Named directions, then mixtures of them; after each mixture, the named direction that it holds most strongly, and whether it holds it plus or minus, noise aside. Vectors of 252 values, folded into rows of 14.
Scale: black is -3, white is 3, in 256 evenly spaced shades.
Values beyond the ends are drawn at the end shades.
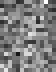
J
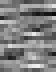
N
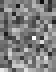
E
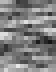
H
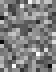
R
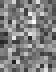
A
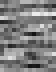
N, minus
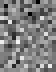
A, minus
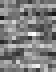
N, plus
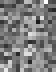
J, plus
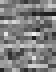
N, plus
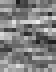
H, plus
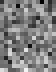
E, plus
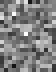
R, minus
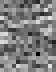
H, plus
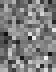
A, plus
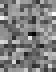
A, minus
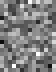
R, plus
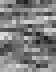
H, plus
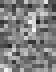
J, plus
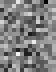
J, minus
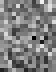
E, minus
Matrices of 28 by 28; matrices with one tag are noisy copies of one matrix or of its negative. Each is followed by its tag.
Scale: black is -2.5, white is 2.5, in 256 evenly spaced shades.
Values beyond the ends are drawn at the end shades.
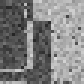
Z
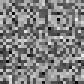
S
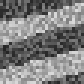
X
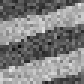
X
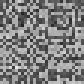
S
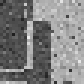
Z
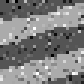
X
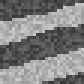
X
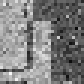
Z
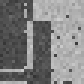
Z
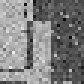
Z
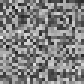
S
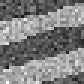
X
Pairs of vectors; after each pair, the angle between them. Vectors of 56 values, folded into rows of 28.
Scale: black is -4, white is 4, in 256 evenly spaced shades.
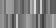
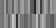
nearly opposite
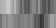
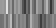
partly aligned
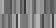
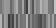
orthogonal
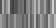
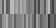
nearly opposite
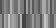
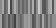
partly opposed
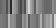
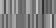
partly aligned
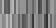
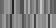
partly opposed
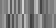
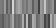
orthogonal
